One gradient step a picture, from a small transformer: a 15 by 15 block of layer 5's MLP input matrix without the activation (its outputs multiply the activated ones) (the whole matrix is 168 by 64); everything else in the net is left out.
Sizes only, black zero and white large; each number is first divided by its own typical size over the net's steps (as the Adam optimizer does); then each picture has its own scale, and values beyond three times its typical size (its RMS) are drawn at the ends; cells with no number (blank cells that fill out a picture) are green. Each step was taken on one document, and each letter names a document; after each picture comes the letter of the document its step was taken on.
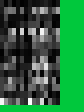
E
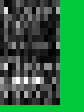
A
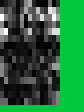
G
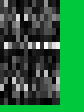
A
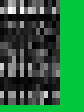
E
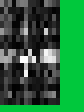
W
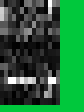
G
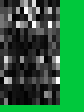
G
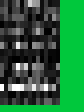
A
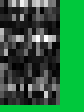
E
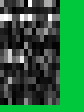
W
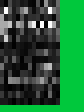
G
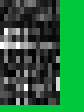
A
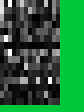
W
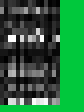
E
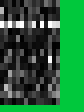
W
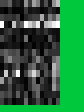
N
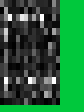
G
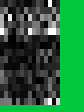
G
